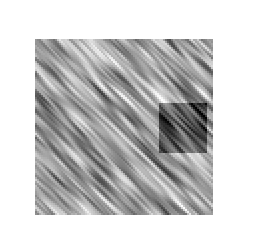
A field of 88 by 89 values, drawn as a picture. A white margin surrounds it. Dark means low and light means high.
Grain: diagonal, down to the right. Odd patch: lower, in the middle right. Ninth with the lowest average: middle right. Mirror symmetry: none.
